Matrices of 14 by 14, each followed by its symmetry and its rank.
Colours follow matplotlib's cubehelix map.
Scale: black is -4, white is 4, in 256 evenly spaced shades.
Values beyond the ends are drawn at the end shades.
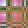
symmetric, rank one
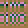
neither, rank one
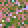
neither, full rank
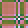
symmetric, rank one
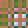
symmetric, rank one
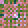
symmetric, rank two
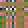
neither, rank one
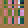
neither, rank one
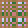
symmetric, rank one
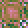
symmetric, rank two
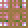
symmetric, rank two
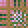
symmetric, rank two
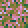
neither, full rank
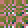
symmetric, rank two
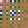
symmetric, rank two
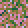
neither, full rank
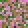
neither, full rank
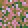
neither, full rank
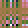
neither, rank one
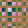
symmetric, rank one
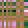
neither, rank one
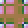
symmetric, rank one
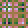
symmetric, rank one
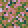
neither, full rank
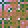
symmetric, rank two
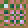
symmetric, rank two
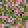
neither, full rank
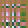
neither, rank one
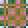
symmetric, rank one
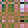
neither, rank one
